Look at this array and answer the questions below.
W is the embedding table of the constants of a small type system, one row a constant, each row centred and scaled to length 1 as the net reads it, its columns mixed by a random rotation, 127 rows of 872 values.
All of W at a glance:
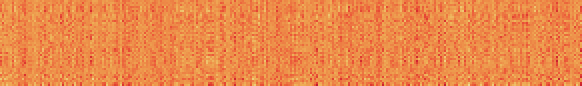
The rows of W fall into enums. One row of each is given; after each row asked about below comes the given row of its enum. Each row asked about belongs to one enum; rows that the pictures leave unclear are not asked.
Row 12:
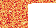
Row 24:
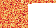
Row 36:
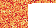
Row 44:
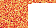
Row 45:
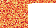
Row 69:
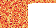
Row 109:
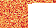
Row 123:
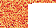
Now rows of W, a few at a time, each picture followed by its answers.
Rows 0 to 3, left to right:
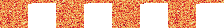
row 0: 12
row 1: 45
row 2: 123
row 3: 12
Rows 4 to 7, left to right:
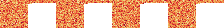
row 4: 45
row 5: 24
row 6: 123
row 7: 69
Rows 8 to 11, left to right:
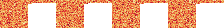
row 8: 12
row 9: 123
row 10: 24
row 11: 24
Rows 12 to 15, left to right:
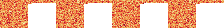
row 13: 24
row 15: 24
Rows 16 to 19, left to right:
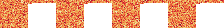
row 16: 24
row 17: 36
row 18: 36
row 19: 123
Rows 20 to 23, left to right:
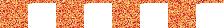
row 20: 45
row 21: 45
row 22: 45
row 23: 36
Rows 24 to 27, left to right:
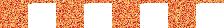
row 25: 45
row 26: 45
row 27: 69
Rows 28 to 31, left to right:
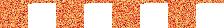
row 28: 24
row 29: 45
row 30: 123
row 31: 69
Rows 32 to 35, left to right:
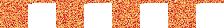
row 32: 123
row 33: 12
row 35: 45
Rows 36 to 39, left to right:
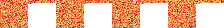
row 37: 45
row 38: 24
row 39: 109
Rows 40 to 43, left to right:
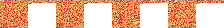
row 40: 44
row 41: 44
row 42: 12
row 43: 45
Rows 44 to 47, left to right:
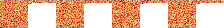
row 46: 36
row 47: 24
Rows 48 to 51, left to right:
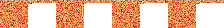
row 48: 123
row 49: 69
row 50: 109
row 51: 44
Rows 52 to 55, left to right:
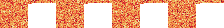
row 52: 36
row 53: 24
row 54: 36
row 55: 109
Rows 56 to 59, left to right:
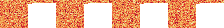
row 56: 109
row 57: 109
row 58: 24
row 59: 12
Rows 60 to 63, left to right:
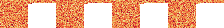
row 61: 44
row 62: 109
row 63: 69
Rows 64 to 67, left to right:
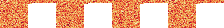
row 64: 45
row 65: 123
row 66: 12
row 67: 45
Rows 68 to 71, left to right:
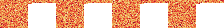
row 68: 44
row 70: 45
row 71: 123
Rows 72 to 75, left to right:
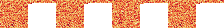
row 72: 123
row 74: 12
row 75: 123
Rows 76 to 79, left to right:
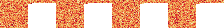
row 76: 123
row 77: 24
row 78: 69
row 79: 12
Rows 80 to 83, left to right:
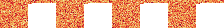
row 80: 36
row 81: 109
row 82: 44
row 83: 123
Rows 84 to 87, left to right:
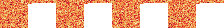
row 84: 24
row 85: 36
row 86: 12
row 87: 44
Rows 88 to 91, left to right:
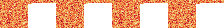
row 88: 12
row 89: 69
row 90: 12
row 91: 24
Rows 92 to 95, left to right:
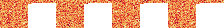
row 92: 12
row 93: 123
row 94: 36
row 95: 12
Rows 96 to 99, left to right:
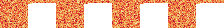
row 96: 69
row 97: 24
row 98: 12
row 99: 69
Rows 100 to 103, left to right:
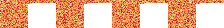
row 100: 45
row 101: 12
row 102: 109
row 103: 24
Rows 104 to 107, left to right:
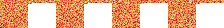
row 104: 44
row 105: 44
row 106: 45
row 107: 24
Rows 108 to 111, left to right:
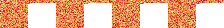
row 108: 45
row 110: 44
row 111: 36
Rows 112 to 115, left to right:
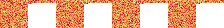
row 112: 36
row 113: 123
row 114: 24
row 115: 123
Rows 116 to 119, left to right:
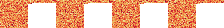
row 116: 123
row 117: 109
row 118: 109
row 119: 45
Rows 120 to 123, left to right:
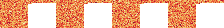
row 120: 12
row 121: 44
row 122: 45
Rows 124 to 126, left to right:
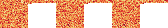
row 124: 24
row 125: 123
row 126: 123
